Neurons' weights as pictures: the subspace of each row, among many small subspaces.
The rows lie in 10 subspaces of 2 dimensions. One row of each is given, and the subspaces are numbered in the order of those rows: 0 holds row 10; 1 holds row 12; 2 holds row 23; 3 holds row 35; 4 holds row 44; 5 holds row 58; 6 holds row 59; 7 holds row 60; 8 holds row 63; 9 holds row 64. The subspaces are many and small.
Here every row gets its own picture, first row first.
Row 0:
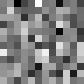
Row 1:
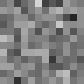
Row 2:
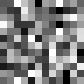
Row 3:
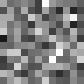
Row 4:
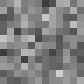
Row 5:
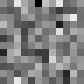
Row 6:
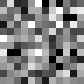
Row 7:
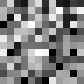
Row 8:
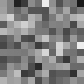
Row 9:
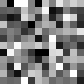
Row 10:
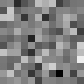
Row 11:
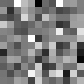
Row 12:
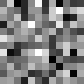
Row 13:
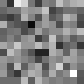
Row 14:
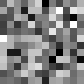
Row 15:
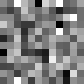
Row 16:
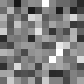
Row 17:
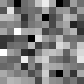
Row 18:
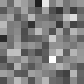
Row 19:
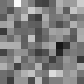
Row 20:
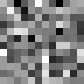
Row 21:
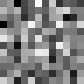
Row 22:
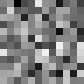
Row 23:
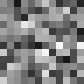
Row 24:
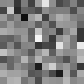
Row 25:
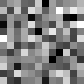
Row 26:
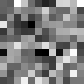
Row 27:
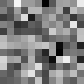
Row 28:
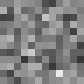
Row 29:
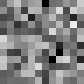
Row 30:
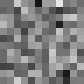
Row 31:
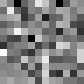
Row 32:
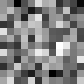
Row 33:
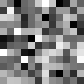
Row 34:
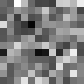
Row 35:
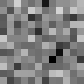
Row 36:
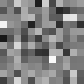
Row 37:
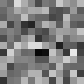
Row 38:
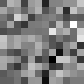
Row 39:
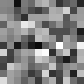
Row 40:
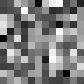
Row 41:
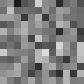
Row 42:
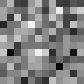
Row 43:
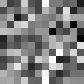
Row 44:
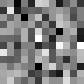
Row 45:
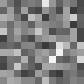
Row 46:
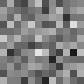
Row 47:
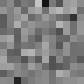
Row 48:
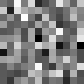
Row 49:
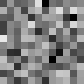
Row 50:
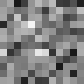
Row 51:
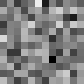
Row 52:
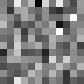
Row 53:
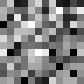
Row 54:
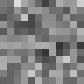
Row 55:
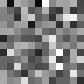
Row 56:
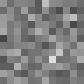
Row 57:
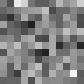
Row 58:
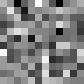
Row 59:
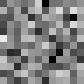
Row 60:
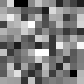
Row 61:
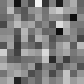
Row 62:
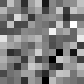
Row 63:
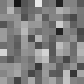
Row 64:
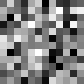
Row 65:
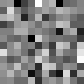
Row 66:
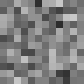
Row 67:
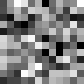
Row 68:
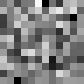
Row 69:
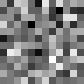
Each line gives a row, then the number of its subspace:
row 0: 8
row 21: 3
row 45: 6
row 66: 0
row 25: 3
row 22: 8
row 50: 9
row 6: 1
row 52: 4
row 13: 7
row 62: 2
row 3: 6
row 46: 2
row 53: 9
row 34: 9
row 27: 1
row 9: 7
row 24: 4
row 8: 7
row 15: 8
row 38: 2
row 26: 9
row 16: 3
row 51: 6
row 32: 3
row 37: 2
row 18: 6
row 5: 8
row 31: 5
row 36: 3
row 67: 7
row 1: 8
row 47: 4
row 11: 0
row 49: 6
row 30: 0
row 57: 7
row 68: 4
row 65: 0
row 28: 0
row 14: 1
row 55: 7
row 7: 9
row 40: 5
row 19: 3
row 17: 5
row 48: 4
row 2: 0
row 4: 5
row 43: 2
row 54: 1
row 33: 5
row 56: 6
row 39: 2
